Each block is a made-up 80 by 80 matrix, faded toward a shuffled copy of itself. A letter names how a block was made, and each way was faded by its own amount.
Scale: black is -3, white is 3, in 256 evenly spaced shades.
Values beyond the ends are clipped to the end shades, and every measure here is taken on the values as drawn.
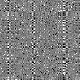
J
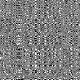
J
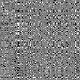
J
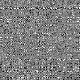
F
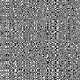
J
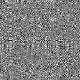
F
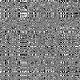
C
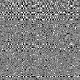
C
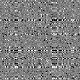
C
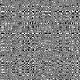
C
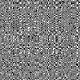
J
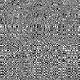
C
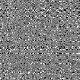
F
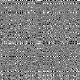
C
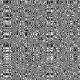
J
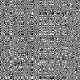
J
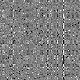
J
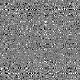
F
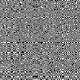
C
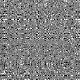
F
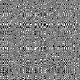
J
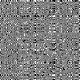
J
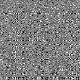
F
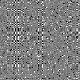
J
